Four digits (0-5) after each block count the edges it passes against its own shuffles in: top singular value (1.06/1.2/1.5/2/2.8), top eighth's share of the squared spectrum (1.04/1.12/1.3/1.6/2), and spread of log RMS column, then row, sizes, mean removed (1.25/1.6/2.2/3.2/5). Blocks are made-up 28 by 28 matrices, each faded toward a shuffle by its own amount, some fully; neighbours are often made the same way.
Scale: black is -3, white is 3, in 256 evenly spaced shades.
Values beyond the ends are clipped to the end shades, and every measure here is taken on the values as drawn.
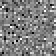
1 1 0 0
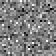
0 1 0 0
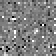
2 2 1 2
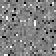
0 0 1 0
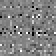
2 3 1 2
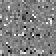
1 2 1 1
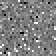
0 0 0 0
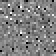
0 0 0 0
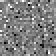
0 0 0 0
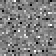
1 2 0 1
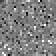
0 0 0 0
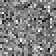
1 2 0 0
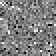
1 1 0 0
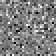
1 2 0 0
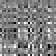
4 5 3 3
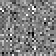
3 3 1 0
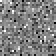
2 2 0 0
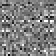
3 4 2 2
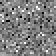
0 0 0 0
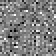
3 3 1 2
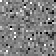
1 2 0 0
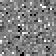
1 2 0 0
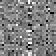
3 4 2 2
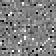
1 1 0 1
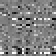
4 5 2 3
